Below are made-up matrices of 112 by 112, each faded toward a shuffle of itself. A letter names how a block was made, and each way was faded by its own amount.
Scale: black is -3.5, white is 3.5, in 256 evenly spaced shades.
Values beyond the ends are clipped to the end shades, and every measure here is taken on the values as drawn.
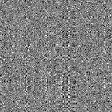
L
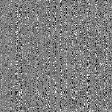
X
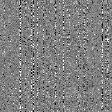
X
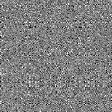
L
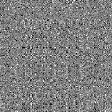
L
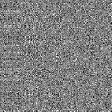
L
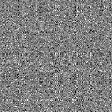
L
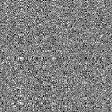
L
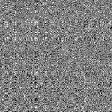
L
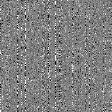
X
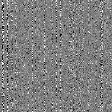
X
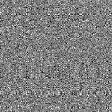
L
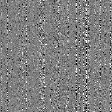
X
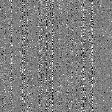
X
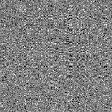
L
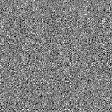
L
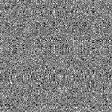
L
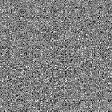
L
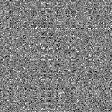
L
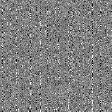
X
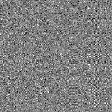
L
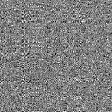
L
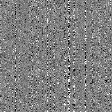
X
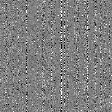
X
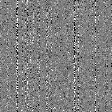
X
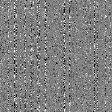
X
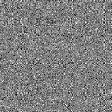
L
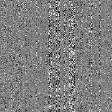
X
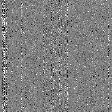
X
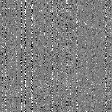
X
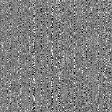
X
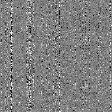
X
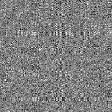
L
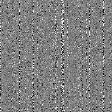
X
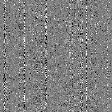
X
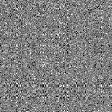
L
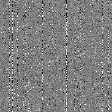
X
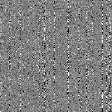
X
